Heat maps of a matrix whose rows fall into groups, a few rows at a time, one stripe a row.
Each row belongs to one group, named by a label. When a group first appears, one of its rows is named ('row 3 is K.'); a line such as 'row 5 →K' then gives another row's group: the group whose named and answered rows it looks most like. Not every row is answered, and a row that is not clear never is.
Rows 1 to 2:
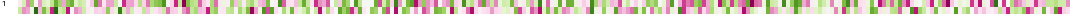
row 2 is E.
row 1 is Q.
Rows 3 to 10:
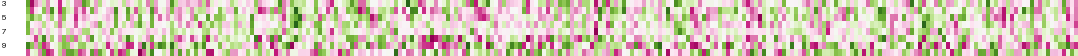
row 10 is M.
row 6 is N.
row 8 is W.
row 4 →E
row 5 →E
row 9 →Q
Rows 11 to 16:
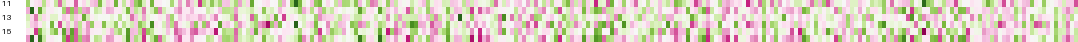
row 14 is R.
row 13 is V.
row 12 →W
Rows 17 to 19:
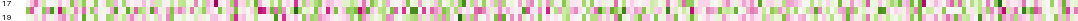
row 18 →E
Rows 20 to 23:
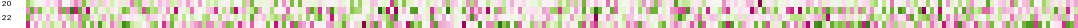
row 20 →N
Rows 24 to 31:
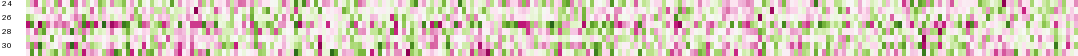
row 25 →N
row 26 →N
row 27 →M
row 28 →W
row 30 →W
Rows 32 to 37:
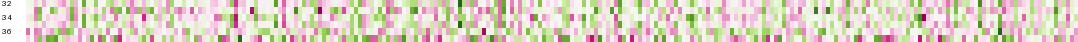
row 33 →V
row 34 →W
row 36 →M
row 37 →Q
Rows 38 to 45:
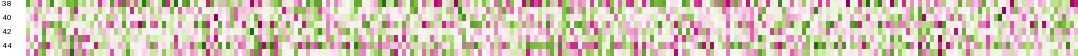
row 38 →Q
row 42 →E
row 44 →M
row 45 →W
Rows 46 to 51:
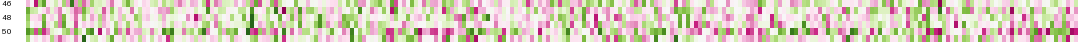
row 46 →W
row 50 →Q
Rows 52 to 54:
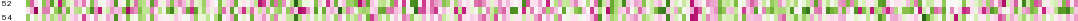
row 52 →E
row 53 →Q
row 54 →E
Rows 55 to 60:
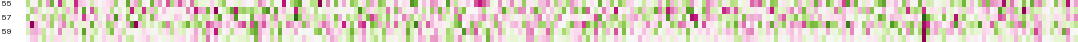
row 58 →R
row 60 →W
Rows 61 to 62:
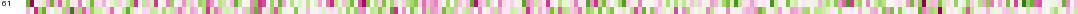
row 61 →E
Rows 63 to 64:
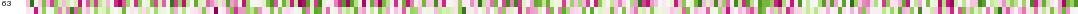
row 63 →M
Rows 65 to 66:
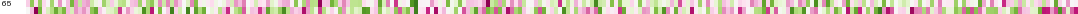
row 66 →Q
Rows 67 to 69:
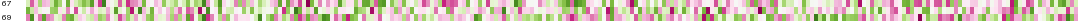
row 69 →M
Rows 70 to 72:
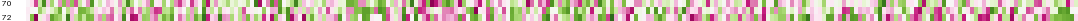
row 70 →W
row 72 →Q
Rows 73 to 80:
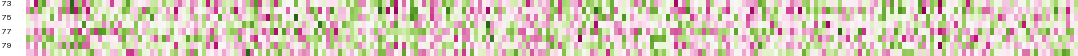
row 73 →W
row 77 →M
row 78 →Q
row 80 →Q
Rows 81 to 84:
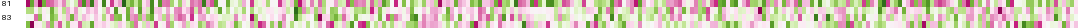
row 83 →V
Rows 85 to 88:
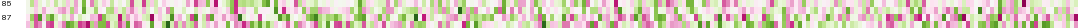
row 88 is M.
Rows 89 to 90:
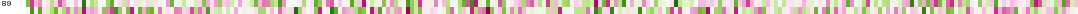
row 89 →R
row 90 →V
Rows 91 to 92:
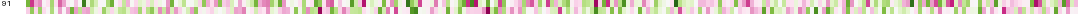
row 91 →R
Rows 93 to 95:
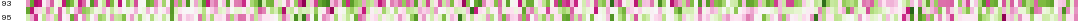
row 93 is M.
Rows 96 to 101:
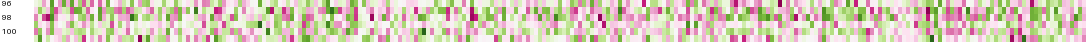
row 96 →N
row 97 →M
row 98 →M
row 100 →M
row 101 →N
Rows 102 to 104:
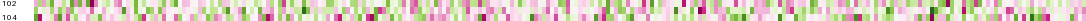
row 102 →W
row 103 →E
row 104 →E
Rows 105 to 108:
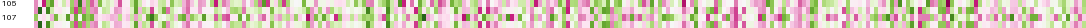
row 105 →W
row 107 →Q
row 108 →W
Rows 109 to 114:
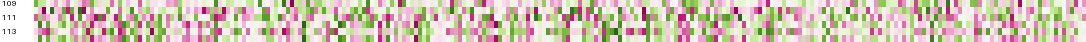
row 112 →V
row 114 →V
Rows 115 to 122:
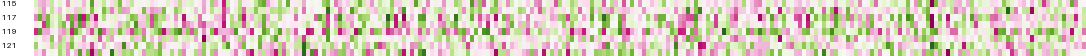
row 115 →R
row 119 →M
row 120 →N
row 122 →R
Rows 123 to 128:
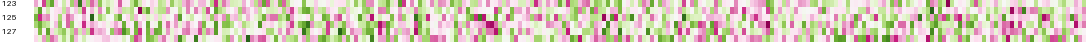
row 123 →W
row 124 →N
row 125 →R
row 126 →E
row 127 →V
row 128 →Q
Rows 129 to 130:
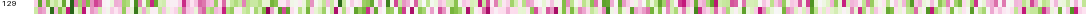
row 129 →V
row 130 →E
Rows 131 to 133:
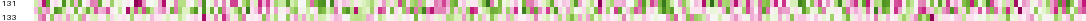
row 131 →Q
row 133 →N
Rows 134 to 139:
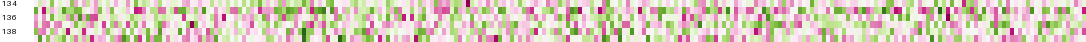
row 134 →W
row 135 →Q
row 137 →M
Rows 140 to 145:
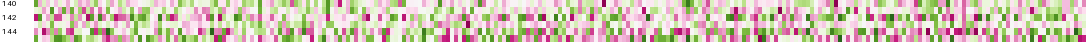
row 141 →N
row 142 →M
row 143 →W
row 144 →M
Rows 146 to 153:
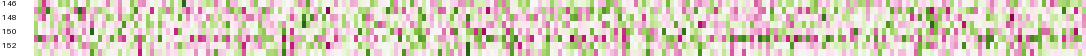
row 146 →Q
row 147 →W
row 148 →N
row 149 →E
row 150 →R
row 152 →N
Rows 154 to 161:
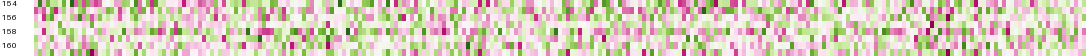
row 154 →V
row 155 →M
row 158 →Q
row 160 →N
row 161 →W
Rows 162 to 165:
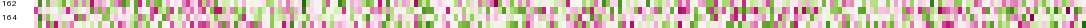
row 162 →V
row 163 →M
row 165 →M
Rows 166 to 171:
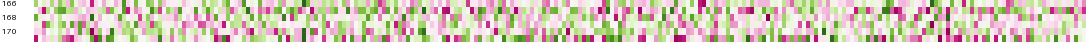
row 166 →E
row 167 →Q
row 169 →V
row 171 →M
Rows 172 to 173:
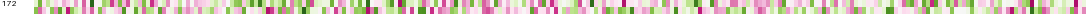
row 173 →E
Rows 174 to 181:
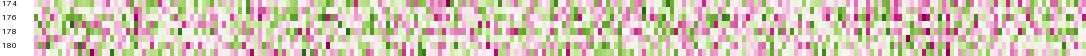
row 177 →V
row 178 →Q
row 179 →M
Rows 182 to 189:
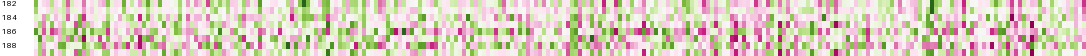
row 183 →E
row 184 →N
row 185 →W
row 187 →N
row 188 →Q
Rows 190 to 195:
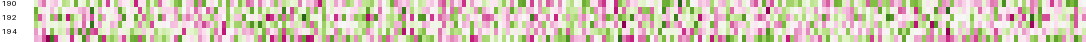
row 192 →E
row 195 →M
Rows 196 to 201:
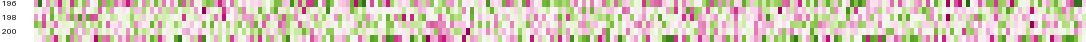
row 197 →N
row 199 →Q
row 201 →Q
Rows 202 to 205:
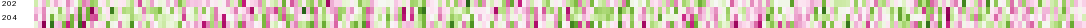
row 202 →N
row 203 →R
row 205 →N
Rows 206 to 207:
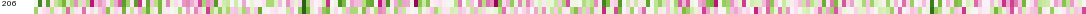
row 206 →V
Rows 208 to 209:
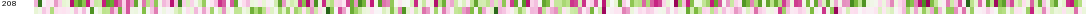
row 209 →W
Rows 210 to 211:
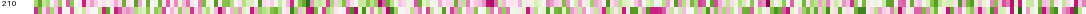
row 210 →E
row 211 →M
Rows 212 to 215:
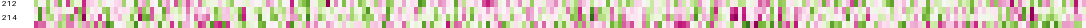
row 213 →W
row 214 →N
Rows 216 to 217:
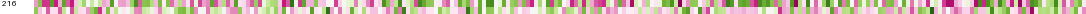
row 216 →M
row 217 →N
